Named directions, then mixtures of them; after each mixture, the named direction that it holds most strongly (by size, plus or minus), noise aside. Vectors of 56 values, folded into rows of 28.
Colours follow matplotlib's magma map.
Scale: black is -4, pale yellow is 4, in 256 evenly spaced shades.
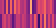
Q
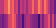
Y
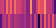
Q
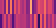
Q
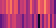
Y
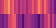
Y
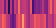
Y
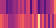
Y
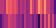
Y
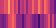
Y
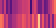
Y
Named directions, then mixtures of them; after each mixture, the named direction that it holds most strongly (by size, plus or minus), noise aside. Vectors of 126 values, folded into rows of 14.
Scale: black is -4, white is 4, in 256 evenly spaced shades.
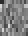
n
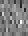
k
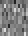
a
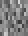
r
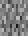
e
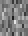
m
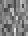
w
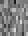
w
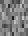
m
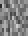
r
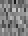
a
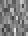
w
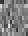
n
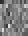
n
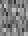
a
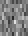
m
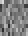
n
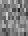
a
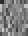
n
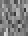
r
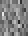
r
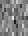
m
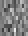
w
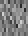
k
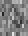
m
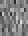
k
